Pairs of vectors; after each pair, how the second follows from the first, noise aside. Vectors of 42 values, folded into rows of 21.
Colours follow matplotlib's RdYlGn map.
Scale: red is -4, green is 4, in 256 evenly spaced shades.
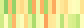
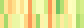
shuffled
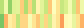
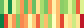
scaled up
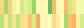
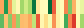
scaled up
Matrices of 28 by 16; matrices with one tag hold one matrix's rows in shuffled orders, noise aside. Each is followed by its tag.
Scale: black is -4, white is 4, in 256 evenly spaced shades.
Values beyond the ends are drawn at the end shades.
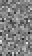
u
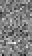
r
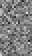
u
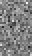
u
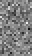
u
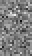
r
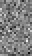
u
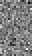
u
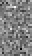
r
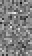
r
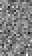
u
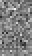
r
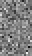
u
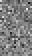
u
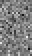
u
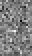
r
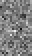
r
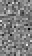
u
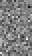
u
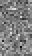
r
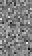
u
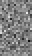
u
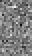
r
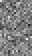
u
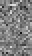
r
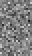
u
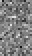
r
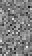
u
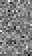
u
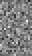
u
